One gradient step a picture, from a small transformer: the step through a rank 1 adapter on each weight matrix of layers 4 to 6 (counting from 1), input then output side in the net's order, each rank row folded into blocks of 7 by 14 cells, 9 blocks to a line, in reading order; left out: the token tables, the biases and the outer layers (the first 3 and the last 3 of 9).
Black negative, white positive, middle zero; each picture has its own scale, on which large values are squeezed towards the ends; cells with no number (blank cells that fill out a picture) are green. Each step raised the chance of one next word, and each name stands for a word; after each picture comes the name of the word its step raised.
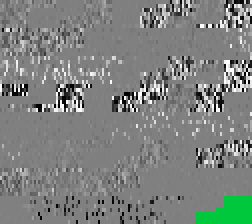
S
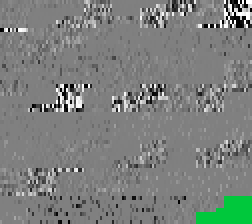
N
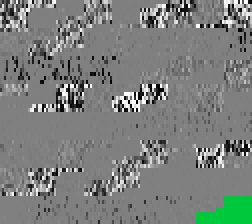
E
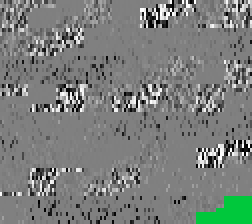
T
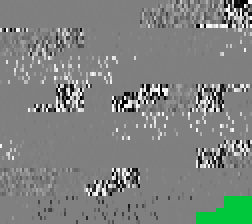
S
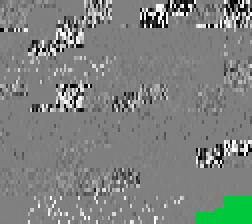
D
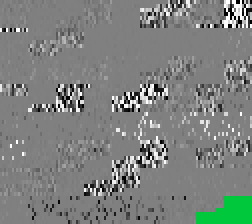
S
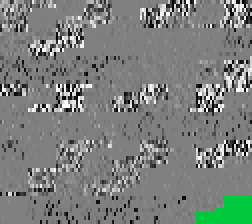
T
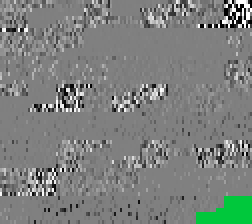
N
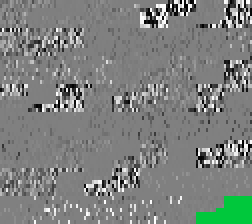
D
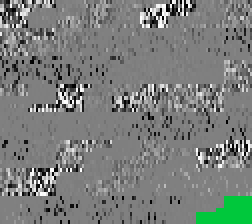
T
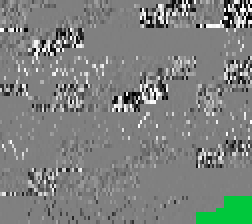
S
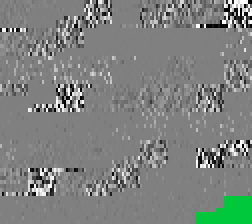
N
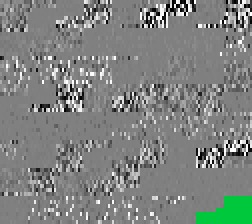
D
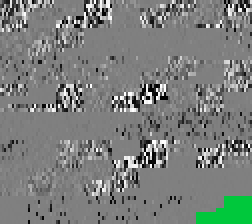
E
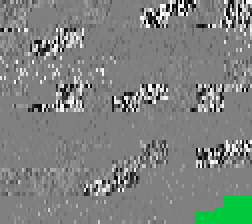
D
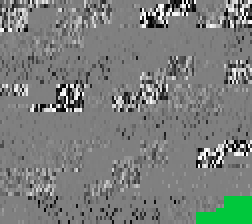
T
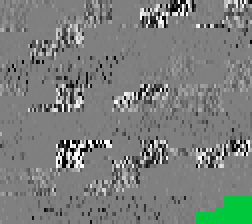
E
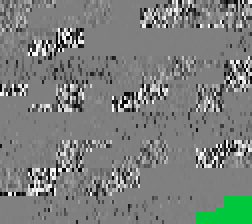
T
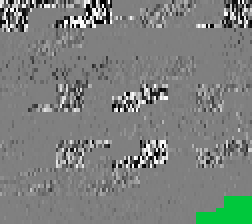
N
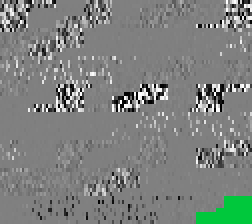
S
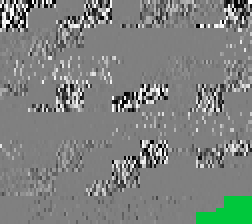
S
